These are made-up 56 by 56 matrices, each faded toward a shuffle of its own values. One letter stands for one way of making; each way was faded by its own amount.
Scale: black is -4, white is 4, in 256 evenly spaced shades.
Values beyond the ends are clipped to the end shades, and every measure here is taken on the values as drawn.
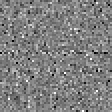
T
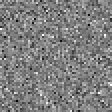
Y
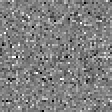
T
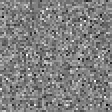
Y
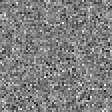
Y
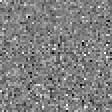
T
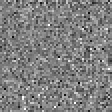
Y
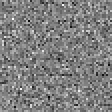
Y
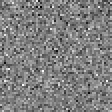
Y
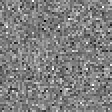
Y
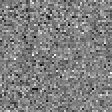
T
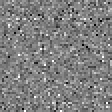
T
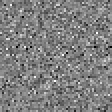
Y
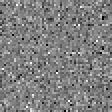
T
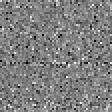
T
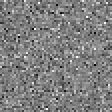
T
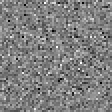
Y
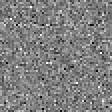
T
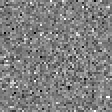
T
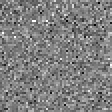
Y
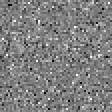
T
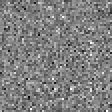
Y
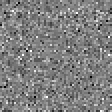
T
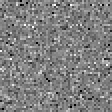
T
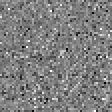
T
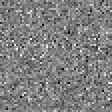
T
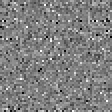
T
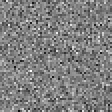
Y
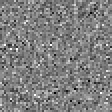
Y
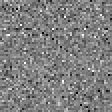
T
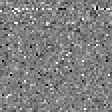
T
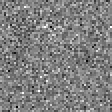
Y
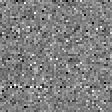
T
